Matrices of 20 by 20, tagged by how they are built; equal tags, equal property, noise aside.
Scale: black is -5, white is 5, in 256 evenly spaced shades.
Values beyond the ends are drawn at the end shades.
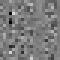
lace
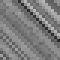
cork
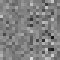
lace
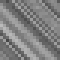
cork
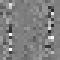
lace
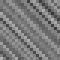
cork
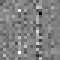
lace
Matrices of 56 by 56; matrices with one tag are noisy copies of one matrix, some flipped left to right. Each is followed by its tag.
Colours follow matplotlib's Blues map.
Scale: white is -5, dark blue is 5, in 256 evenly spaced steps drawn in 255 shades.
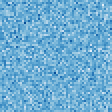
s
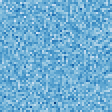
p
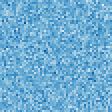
s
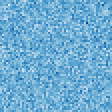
s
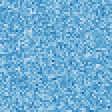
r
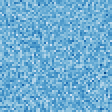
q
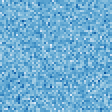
q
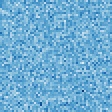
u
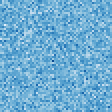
r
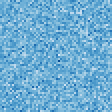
r
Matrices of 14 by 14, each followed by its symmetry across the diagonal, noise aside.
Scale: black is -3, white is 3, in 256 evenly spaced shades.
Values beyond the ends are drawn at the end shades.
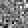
antisymmetric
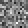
neither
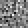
antisymmetric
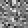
neither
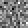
neither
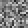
antisymmetric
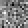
antisymmetric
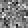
antisymmetric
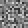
antisymmetric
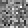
neither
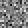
antisymmetric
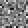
antisymmetric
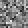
antisymmetric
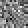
antisymmetric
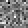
neither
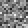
neither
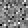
antisymmetric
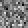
neither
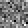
neither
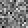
neither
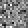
neither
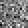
neither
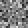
antisymmetric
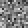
antisymmetric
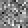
neither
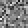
antisymmetric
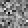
neither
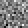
neither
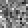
neither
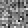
antisymmetric
